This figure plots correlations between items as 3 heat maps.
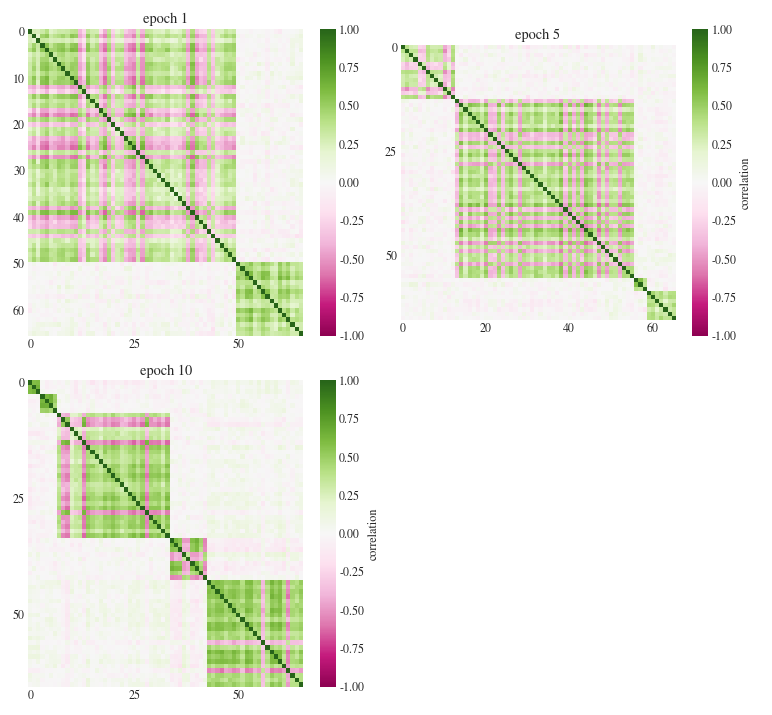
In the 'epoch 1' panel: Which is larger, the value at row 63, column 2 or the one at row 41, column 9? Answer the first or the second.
the first
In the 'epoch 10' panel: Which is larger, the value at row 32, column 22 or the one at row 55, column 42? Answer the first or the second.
the first
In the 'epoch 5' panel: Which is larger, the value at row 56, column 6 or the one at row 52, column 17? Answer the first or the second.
the first
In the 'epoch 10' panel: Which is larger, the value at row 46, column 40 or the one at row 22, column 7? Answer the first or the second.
the second
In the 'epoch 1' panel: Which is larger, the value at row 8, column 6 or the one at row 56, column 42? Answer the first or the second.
the first
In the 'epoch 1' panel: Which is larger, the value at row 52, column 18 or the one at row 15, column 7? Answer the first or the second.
the second
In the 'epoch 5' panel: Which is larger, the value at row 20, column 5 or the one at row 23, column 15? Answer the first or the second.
the second
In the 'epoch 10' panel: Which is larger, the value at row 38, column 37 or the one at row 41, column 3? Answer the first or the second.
the first
